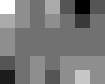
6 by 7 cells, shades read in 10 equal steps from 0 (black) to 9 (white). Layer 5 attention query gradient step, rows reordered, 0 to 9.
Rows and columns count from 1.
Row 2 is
6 5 4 5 4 2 4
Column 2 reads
5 5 4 4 4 4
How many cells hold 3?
4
